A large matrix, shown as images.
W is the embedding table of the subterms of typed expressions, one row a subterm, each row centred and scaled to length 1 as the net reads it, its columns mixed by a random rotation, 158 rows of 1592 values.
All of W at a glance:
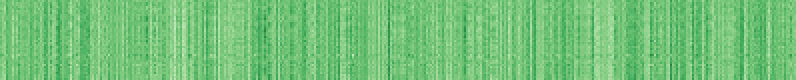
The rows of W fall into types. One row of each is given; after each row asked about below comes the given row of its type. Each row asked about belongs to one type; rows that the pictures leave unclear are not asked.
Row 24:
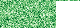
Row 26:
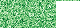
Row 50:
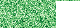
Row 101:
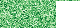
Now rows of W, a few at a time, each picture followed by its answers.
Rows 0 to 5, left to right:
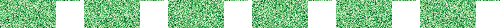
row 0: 24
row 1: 50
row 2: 26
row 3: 26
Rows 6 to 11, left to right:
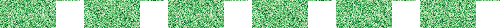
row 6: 50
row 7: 101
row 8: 50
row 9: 101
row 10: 50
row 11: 26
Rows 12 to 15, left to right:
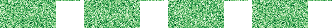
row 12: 50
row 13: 50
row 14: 26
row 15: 50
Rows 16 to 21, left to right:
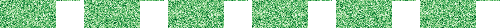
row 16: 26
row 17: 50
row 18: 24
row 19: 24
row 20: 101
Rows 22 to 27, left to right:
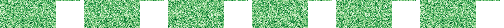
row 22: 50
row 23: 50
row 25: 50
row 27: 50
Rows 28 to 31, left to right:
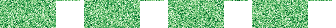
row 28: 50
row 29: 26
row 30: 101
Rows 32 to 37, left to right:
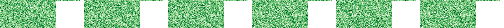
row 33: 101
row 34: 101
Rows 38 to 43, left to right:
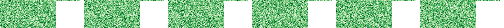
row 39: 101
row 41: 50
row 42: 101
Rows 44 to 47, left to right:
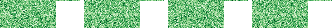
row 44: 101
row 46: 24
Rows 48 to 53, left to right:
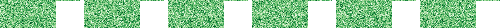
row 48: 50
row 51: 24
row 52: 101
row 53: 26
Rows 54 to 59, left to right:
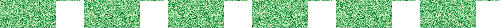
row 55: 101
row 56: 101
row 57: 24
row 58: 101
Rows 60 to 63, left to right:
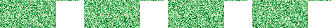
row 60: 101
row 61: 50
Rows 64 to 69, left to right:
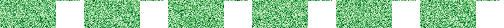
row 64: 50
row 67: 24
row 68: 26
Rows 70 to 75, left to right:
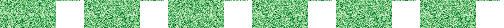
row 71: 101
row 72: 50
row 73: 101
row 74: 101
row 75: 101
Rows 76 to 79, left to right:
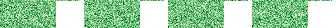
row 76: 101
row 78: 24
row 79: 24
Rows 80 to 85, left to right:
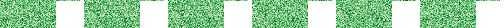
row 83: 50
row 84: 101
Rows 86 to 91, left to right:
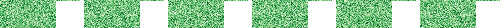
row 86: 26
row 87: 101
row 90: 50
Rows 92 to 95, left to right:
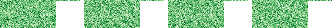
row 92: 24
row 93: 50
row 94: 50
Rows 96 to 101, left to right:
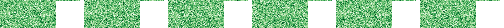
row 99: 50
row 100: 24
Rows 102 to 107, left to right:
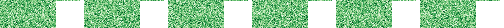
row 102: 50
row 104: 50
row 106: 50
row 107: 101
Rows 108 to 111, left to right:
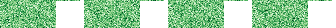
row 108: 24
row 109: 101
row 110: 50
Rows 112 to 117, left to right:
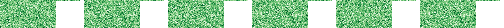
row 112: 24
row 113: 101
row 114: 101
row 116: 26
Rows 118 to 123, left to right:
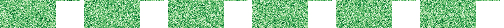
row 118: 101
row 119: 26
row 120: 101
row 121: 50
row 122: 26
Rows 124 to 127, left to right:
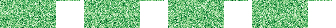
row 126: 24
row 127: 50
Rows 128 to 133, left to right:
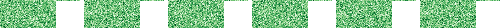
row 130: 26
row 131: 26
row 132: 101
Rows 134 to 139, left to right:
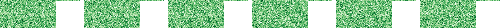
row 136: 50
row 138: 101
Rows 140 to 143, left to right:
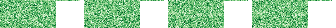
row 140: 101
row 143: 24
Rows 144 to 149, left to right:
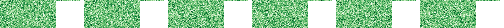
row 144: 26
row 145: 26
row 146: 101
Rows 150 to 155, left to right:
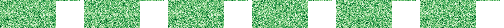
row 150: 24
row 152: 24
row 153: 26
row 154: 50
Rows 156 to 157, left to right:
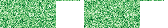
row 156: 26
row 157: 24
